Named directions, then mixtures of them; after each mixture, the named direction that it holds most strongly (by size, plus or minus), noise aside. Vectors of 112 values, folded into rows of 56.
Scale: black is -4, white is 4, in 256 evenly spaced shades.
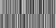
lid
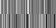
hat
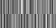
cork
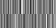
cork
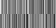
hat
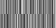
lid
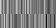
hat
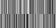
hat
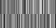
lid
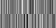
cork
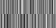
cork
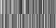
lid
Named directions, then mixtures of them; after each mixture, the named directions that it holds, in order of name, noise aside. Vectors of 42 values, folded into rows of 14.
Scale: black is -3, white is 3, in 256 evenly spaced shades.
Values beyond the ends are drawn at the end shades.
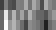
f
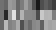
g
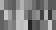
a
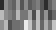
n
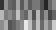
n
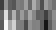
f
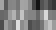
a, g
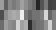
a, g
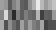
g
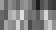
a, g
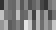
n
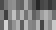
g, n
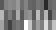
f, n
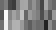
a, f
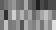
g, n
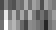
f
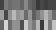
g, n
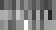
a, n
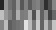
n
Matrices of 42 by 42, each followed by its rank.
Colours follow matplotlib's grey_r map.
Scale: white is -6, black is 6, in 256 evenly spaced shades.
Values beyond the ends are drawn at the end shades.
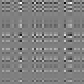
one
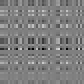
one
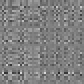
three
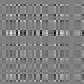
one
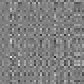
three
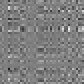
three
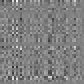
three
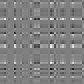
one
